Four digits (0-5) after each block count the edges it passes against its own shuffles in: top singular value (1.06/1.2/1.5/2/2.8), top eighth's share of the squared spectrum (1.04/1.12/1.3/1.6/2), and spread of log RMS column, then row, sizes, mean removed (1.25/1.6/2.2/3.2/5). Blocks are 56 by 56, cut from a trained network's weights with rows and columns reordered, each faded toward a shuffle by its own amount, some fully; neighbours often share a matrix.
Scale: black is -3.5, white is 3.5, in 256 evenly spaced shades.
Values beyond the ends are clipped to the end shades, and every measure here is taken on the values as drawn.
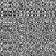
4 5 1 3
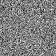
2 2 0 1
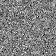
0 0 0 0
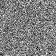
2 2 0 0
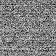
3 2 0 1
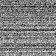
4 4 0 3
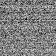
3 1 0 1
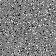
0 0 0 0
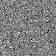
2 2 0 1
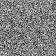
0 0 0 0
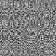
4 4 1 2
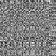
4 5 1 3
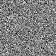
2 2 0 0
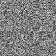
3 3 1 1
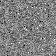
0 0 0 0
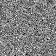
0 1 0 0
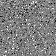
0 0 0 0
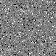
1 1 0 0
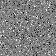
0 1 0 0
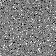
0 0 0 0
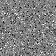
2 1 0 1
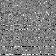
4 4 0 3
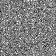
1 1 0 0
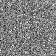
1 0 0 0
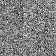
1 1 0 0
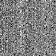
2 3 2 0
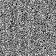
1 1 0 0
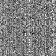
3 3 2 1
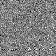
3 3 0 1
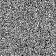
2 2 0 0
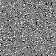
2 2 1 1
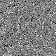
1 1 0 0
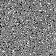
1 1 0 0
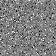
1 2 0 1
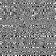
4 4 1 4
